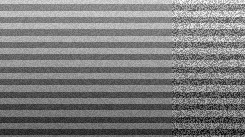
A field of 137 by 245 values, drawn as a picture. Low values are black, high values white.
Stripes: horizontal, repeating 11 times. Average level on the scale: 50%. Seam: vertical, 70% of the way across, the left part calmer. Slope: up to the top.
